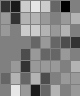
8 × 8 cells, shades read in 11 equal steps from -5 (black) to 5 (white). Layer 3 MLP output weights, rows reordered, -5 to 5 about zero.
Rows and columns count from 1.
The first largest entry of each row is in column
4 3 3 5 4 8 2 2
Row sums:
-3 6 12 -6 -2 3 2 3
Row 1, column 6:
-1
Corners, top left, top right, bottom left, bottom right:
-3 0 0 1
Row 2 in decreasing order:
2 2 2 1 1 1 0 -3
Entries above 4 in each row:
0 0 0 0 0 0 0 0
